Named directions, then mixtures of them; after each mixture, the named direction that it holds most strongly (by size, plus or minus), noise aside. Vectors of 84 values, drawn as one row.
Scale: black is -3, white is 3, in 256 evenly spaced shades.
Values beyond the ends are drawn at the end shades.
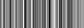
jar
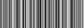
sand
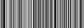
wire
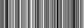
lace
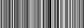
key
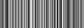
lace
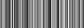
key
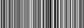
key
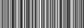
sand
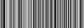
wire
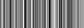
jar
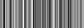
jar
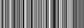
jar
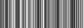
lace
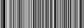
wire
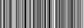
jar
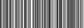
jar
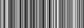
lace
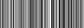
key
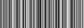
sand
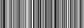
wire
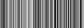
wire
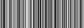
wire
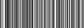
wire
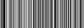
wire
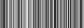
wire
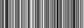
lace
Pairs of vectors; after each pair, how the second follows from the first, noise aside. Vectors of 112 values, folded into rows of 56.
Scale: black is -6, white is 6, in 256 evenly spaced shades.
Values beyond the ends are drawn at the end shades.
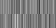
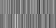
copied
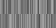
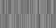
shrunk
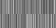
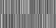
reversed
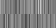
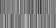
negated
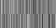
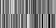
scaled up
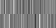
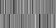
negated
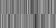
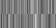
negated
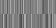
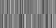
copied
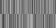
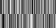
scaled up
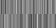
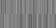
shrunk
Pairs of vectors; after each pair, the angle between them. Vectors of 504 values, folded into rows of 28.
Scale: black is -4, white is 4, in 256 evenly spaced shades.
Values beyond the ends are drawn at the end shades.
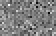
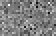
nearly parallel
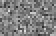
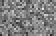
partly opposed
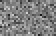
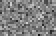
orthogonal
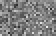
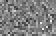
partly aligned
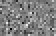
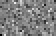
orthogonal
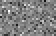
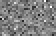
partly opposed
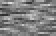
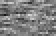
nearly parallel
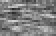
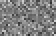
orthogonal
